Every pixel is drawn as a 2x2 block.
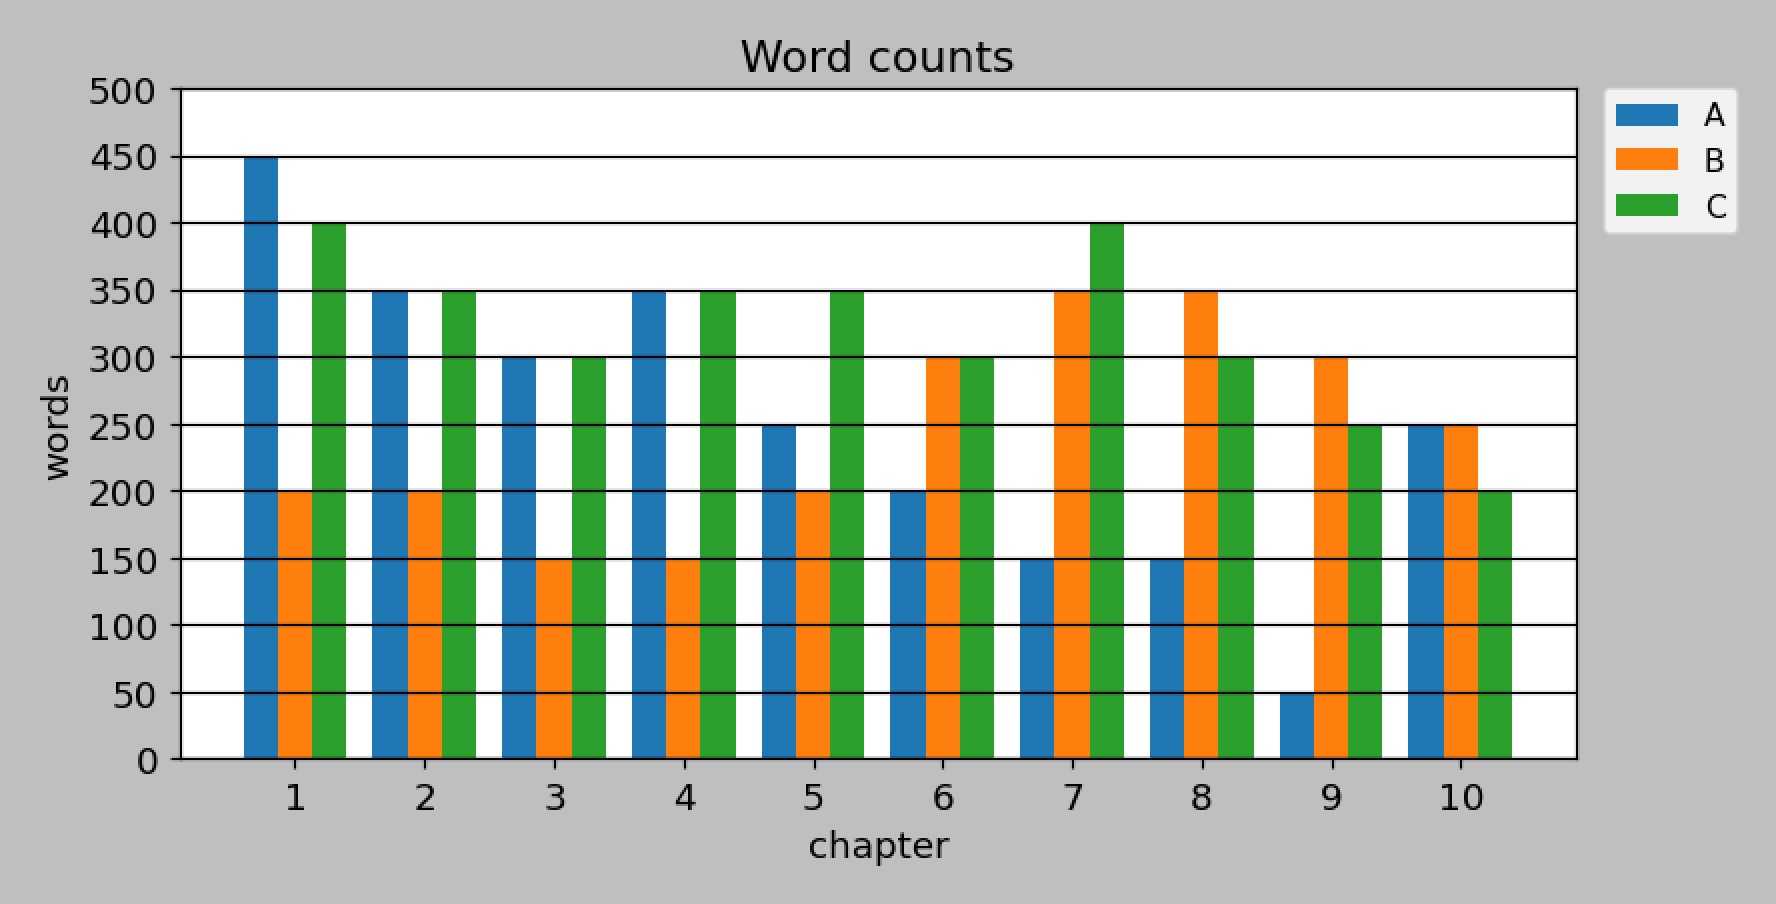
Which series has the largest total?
C
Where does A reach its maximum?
1
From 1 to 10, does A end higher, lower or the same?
lower
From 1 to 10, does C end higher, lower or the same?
lower
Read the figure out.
Title: Word counts
x-axis: chapter, ticks 1 2 3 4 5 6 7 8 9 10
y-axis: words, ticks 0 50 100 150 200 250 300 350 400 450 500
Legend: A, B, C
Values:
A: 450 350 300 350 250 200 150 150 50 250
B: 200 200 150 150 200 300 350 350 300 250
C: 400 350 300 350 350 300 400 300 250 200
